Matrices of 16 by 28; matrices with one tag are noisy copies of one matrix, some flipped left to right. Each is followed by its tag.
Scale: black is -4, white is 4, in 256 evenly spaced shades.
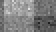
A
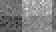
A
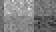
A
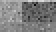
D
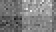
A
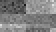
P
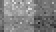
A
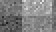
A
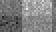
A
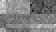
P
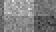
A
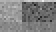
D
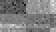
P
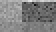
D
